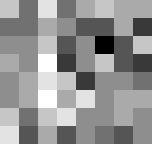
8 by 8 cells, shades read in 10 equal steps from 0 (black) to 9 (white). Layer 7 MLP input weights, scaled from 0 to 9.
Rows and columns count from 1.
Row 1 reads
7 4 8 4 6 7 6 6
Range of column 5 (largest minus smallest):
6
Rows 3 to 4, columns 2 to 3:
5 7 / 5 9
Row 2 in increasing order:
2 3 3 4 4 5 6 6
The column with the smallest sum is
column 6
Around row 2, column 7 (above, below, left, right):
6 3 3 2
